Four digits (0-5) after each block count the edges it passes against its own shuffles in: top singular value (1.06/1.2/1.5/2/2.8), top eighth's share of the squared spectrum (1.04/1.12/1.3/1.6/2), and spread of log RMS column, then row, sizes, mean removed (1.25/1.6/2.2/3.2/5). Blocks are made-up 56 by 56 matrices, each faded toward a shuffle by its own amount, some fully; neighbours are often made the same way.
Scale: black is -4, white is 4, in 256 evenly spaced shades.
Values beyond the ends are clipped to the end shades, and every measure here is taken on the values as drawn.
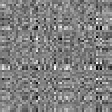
4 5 3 3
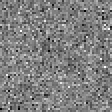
2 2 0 0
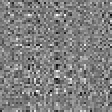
4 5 3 3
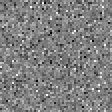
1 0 0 0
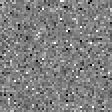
1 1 0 0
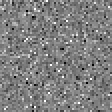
2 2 0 0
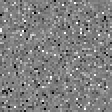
0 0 0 0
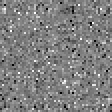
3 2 1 0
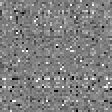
4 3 1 2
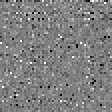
3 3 1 1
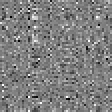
4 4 2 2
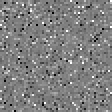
0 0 0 0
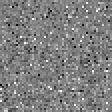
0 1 0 0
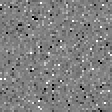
1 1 0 0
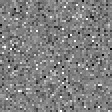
1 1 0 0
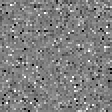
1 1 0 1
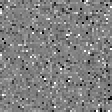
1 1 0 0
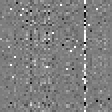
4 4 2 0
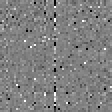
4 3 1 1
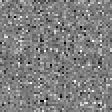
3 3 1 0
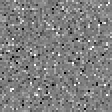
0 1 0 0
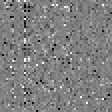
3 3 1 0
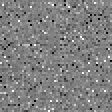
1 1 0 0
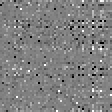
4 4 2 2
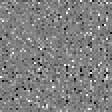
3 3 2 1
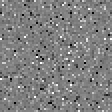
0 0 0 0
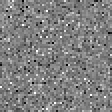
1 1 0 0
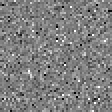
3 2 0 0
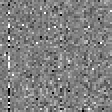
4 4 2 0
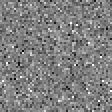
0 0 0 0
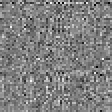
4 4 2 2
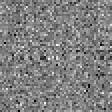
3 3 1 1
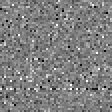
2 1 0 1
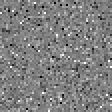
0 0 0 0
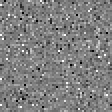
0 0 0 0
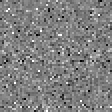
1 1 0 1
